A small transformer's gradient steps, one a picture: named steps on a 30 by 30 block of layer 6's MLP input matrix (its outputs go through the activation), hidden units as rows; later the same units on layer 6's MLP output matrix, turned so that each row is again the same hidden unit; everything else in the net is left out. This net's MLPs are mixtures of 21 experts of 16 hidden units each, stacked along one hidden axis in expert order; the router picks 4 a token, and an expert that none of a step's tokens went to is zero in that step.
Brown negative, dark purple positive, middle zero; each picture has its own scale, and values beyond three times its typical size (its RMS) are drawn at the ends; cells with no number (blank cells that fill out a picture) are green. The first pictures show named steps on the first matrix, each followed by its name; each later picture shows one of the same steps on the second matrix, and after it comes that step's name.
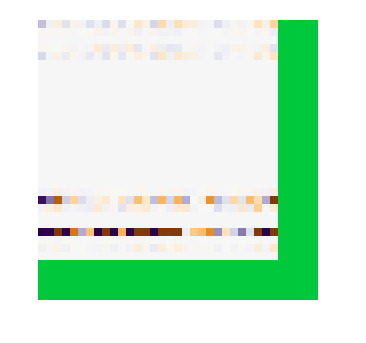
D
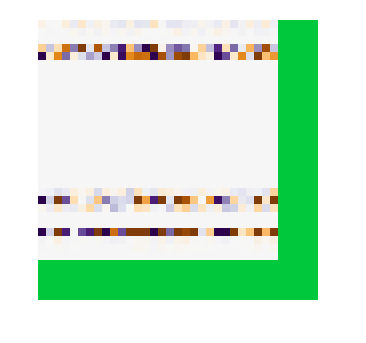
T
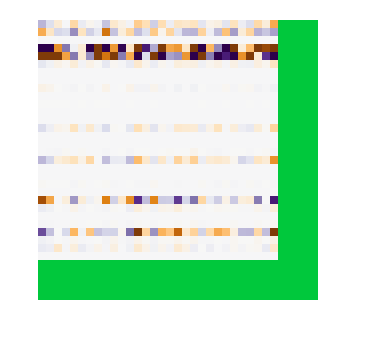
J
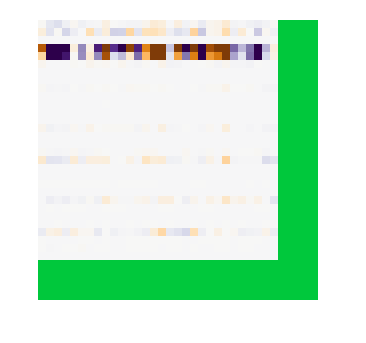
J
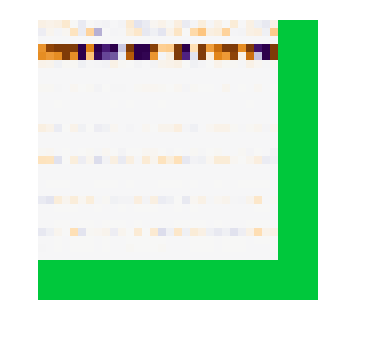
J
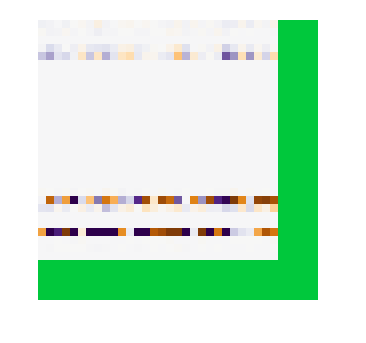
D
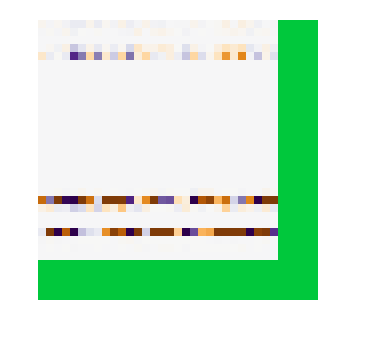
D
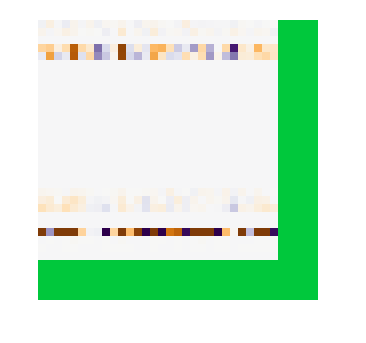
T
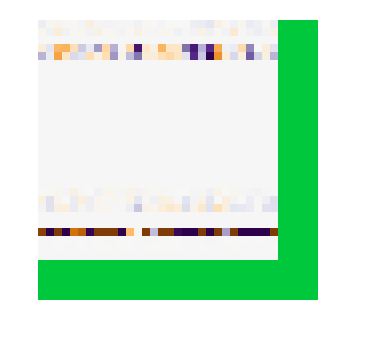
T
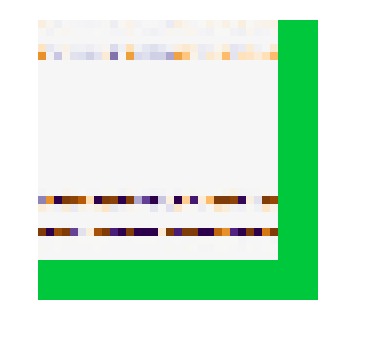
D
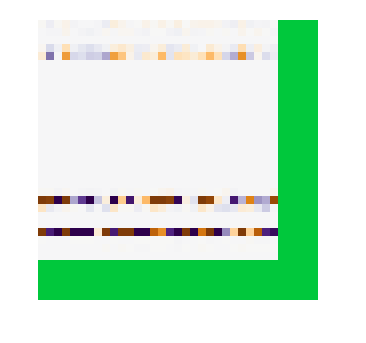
D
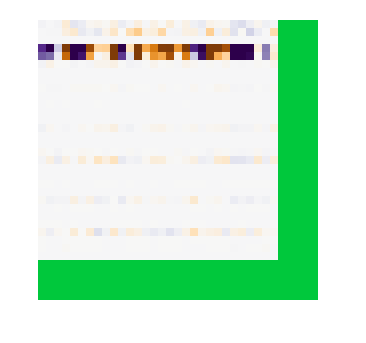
J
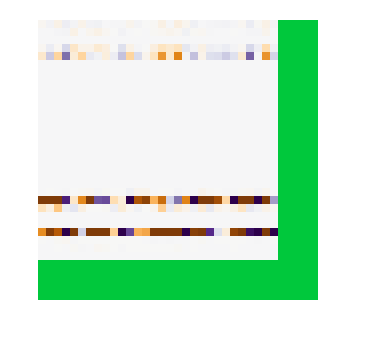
D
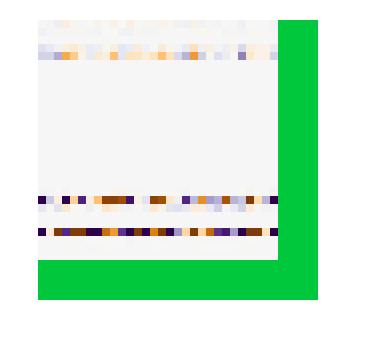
D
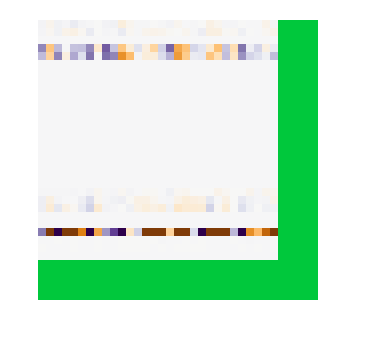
T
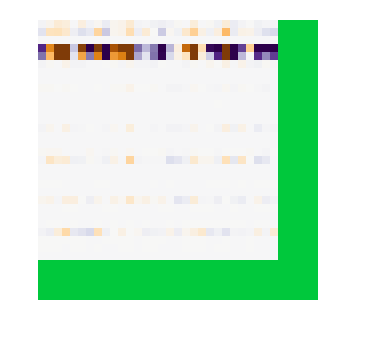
J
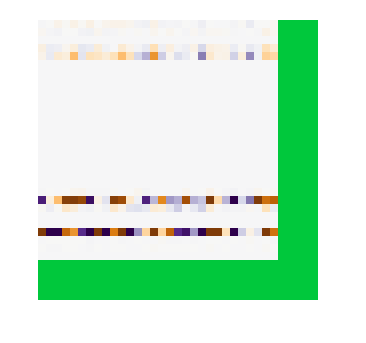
D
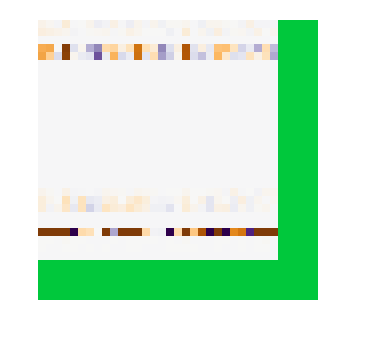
T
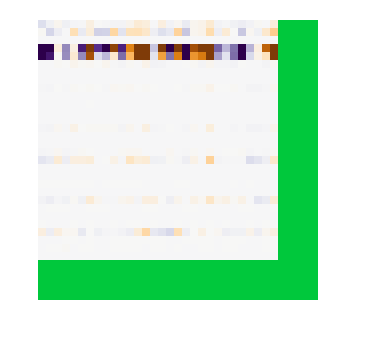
J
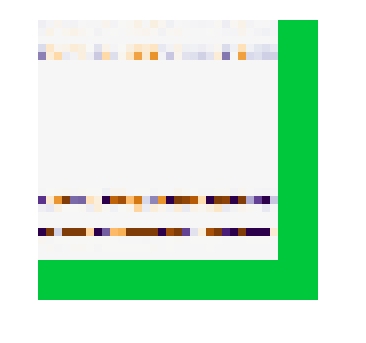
D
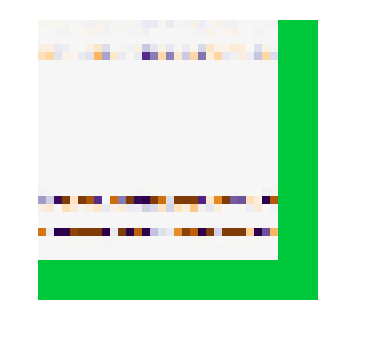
D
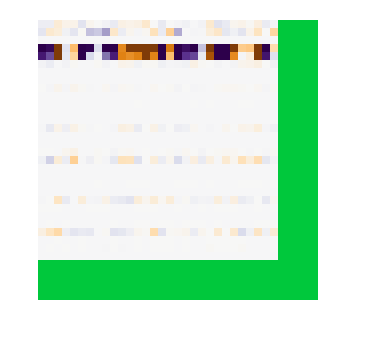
J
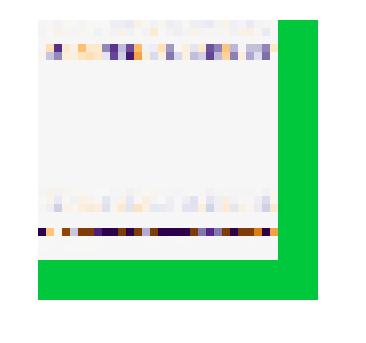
T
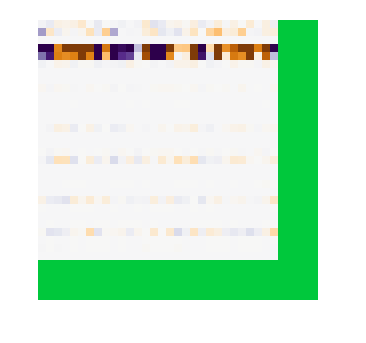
J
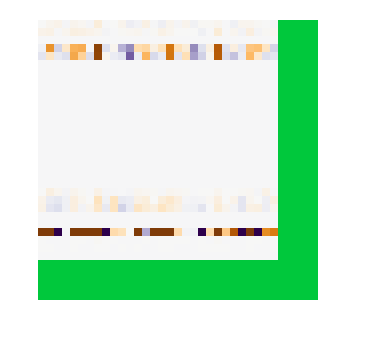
T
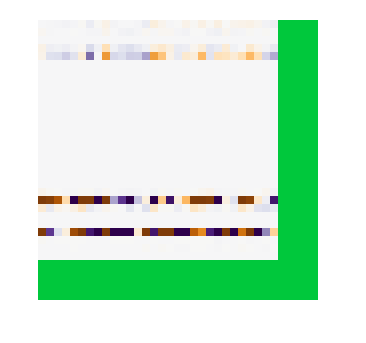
D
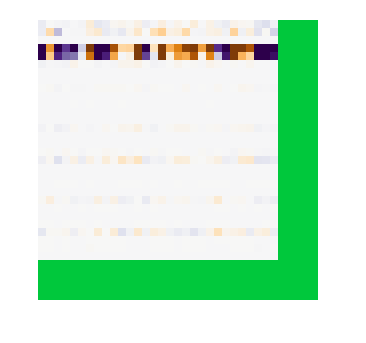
J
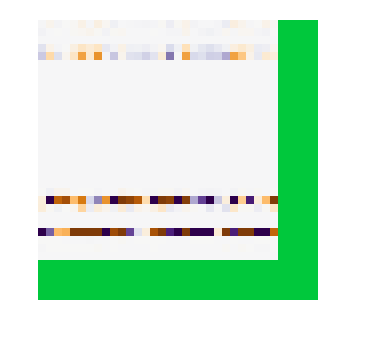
D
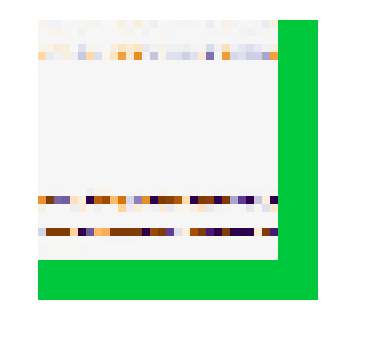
D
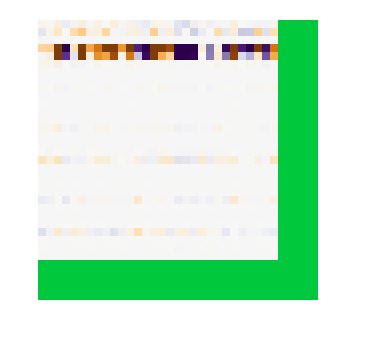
J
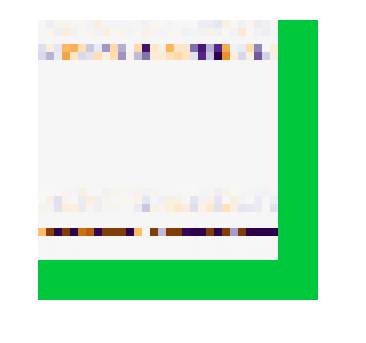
T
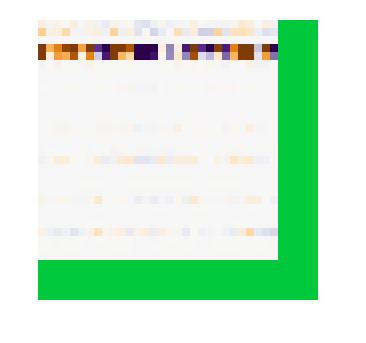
J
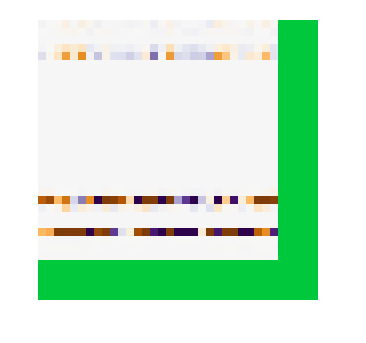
D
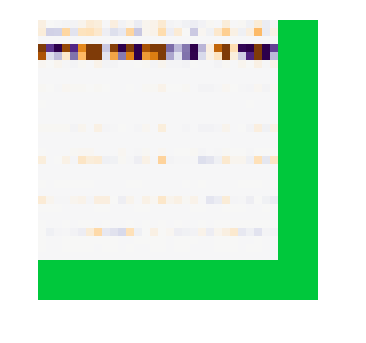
J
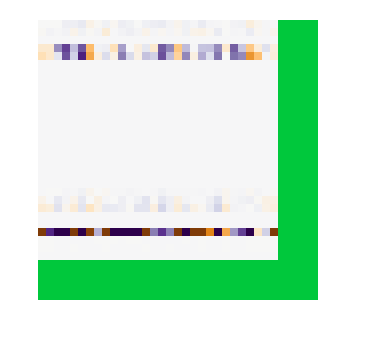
T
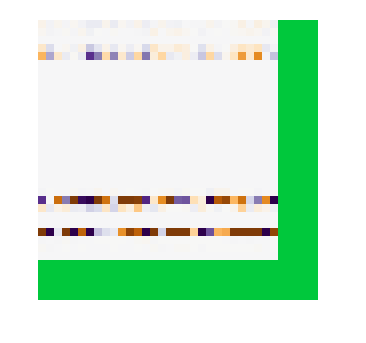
D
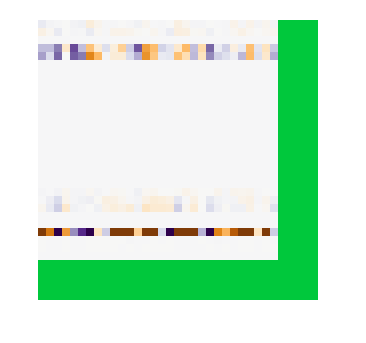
T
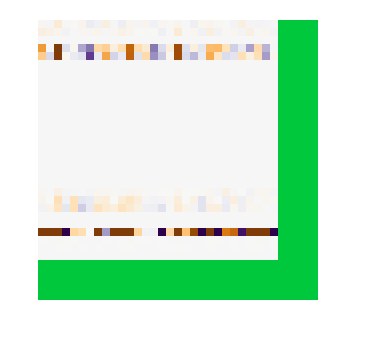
T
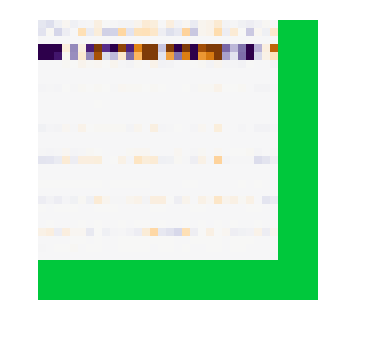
J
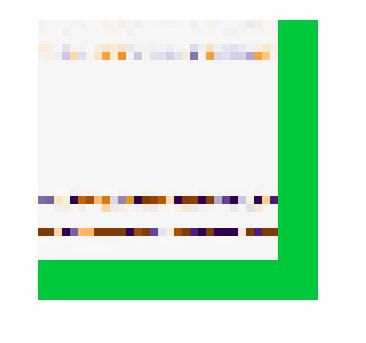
D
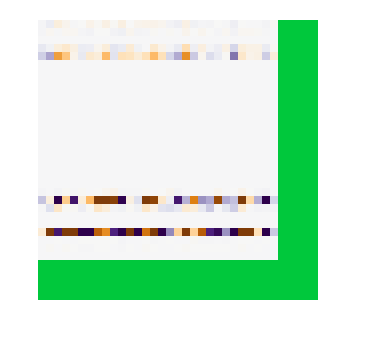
D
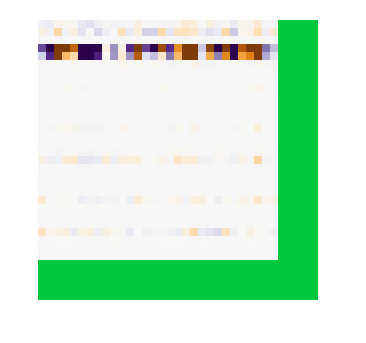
J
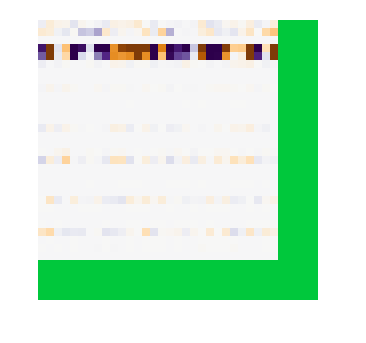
J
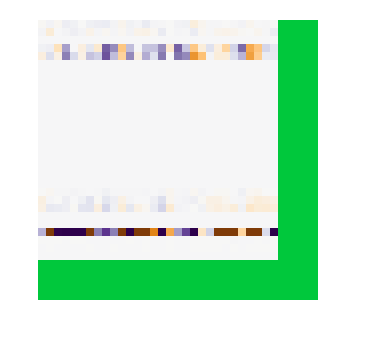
T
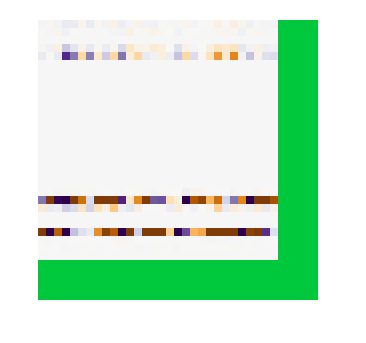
D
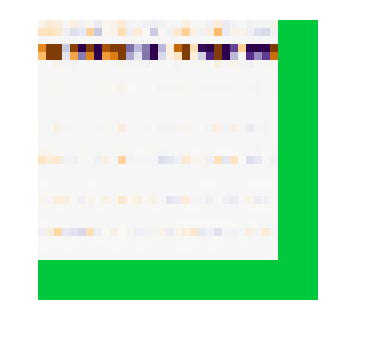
J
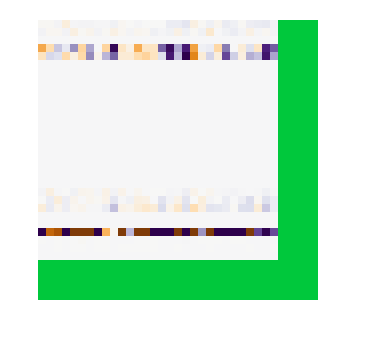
T
